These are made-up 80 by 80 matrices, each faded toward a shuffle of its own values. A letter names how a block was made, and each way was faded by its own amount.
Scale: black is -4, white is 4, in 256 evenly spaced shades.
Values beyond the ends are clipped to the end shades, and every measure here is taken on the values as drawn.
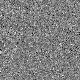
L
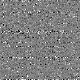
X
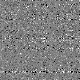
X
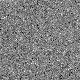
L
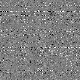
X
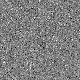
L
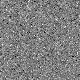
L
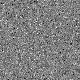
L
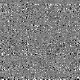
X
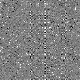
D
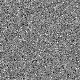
L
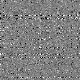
X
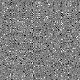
D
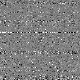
X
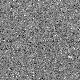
L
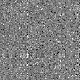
D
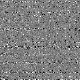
X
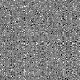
D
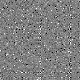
D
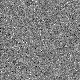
L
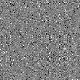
D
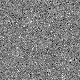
L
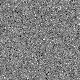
L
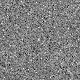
L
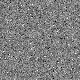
L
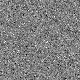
L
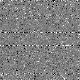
X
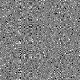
D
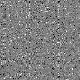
D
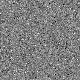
L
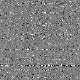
X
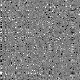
D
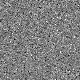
L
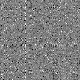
D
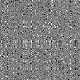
D
